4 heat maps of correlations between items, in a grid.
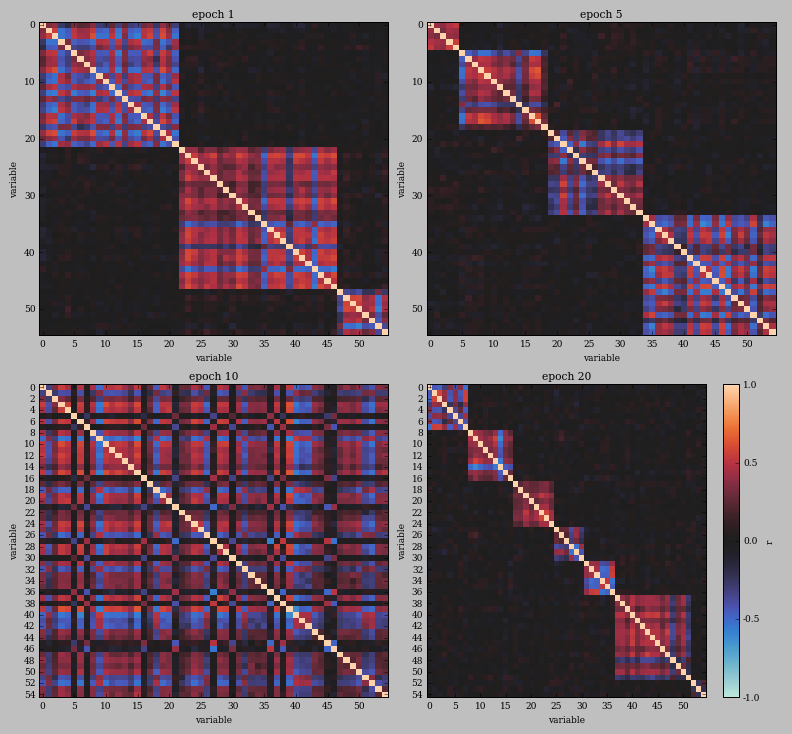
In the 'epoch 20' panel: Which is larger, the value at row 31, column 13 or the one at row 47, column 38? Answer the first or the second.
the second
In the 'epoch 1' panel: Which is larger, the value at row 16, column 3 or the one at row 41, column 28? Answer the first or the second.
the second
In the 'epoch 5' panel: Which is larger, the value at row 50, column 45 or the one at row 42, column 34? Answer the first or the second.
the second
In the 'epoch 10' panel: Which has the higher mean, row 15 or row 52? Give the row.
15
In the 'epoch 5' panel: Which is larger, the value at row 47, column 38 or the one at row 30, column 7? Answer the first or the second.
the second
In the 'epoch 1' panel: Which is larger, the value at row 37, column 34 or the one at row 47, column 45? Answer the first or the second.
the first
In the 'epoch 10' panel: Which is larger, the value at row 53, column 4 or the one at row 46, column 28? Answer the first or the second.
the first
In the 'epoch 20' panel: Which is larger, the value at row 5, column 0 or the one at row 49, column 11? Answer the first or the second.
the second
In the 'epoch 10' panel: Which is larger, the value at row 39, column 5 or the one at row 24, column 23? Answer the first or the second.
the second
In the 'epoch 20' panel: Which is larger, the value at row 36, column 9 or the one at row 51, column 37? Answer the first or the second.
the first
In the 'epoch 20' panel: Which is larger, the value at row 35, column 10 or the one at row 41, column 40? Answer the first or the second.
the second
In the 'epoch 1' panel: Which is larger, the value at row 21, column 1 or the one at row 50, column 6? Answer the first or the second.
the second
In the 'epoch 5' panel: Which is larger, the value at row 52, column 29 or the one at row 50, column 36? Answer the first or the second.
the second
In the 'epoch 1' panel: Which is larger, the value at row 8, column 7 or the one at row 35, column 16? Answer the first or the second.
the first
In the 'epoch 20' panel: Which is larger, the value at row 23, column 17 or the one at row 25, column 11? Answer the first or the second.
the first
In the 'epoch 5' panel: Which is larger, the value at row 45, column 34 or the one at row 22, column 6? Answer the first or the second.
the first
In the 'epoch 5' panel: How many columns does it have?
55
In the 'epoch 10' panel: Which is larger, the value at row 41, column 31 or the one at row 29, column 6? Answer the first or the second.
the second
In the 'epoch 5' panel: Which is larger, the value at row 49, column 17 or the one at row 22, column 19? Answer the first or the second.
the second
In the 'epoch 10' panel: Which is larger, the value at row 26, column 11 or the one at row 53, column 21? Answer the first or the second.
the second
